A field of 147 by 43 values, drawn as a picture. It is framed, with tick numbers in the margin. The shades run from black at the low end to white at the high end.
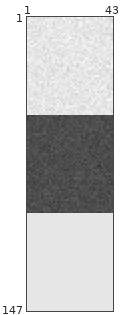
The table splits into 3 rows of 1 panel. Panel 1,1: very high, fine-grained, faint in contrast. Panel 2,1: low, fine-grained, faint in contrast. Panel 3,1: very high, flat.
